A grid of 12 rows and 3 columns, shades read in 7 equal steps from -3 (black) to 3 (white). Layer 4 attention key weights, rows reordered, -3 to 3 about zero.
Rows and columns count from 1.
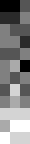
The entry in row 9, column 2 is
1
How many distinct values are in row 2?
2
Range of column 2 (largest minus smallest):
6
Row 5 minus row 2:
1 1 0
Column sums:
-1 3 -1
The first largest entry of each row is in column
3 3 1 1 3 2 1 2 2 1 2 1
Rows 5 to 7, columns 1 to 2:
-1 -1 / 0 1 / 0 -1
